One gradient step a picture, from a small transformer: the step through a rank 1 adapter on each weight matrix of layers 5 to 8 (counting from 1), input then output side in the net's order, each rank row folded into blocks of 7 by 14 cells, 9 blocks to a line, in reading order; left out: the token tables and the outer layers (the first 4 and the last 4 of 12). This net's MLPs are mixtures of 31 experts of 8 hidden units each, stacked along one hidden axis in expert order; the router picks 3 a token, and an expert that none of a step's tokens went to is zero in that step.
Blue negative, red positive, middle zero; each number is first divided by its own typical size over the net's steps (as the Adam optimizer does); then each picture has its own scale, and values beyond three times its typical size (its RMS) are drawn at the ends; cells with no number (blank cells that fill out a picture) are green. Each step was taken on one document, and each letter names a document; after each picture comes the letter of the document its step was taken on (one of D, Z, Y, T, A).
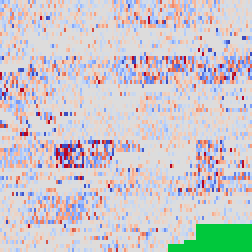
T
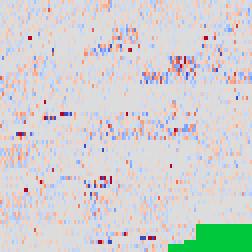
T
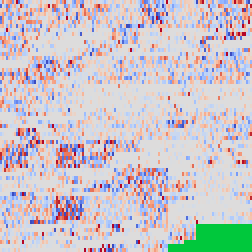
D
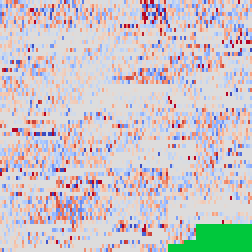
D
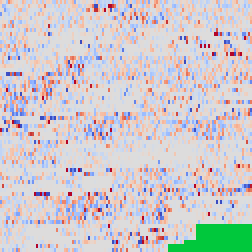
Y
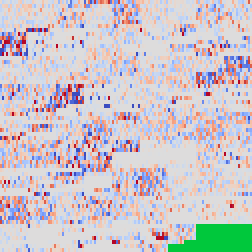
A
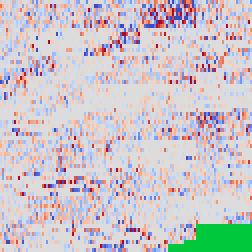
D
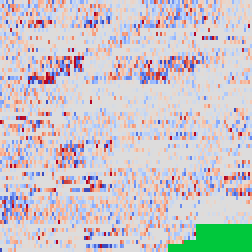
D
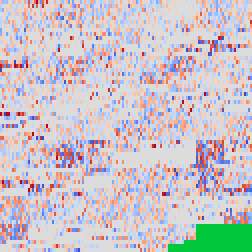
A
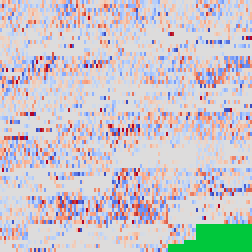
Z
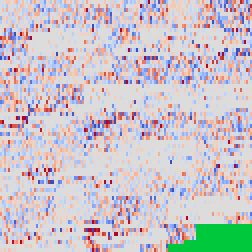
D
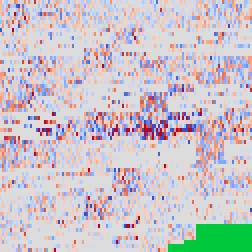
Z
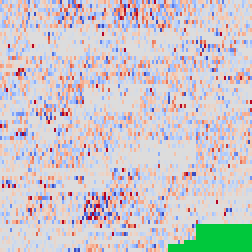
Y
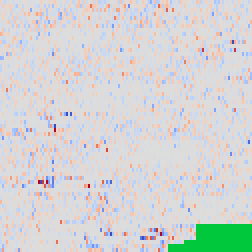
T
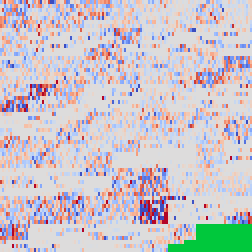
Z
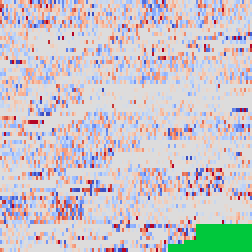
D
